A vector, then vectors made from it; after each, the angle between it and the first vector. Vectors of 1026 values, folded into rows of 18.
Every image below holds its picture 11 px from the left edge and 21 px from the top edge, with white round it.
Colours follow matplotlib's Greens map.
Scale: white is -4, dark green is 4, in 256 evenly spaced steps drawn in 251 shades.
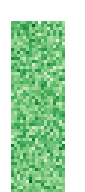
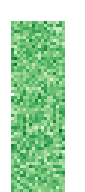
partly aligned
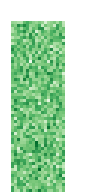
orthogonal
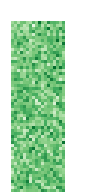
nearly opposite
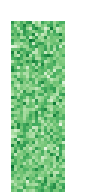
partly aligned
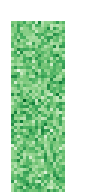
partly opposed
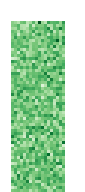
nearly opposite
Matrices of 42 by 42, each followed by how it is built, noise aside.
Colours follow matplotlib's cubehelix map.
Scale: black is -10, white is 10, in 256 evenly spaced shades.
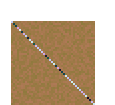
diagonal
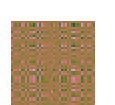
low rank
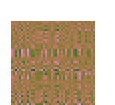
low rank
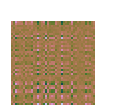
low rank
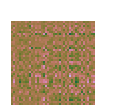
low rank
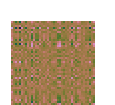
low rank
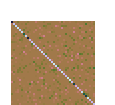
diagonal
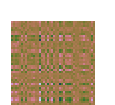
low rank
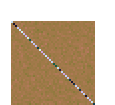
diagonal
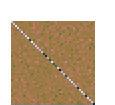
diagonal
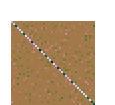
diagonal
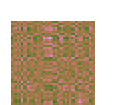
low rank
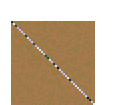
diagonal
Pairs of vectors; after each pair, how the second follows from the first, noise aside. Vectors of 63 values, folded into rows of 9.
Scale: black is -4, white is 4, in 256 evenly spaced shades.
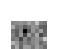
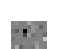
partly zeroed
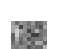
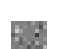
partly zeroed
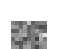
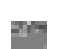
partly zeroed
